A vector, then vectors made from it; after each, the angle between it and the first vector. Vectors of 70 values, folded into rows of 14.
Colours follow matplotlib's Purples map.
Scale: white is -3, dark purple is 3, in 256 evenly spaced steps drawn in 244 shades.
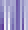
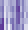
nearly parallel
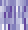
partly opposed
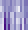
nearly opposite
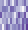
orthogonal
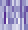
partly opposed
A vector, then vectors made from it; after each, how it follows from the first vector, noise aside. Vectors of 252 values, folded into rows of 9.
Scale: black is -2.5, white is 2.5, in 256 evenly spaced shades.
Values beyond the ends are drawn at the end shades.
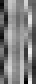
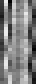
reversed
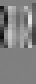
partly zeroed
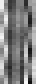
negated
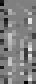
partly zeroed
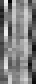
reversed
